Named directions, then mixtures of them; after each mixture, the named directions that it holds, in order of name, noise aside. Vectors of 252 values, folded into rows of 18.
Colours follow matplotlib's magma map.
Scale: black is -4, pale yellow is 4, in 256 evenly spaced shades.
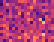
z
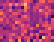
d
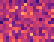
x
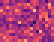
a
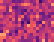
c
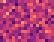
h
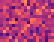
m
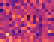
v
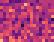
c, v, x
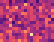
a, x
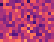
a, m, v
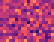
a, m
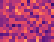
a, c, m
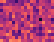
h, v, x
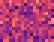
x, z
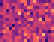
a, m, z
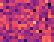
a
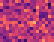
a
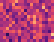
d, m, v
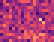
z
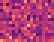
m, v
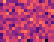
h, m, z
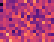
v, z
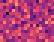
h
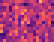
c
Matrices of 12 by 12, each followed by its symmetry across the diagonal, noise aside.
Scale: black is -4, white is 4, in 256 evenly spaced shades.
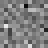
antisymmetric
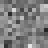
antisymmetric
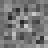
symmetric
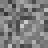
symmetric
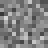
neither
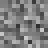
antisymmetric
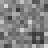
symmetric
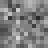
antisymmetric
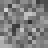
antisymmetric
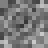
symmetric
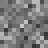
symmetric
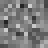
symmetric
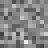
neither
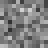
antisymmetric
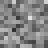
neither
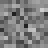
neither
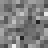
symmetric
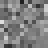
antisymmetric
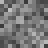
symmetric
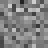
neither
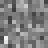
neither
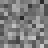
neither
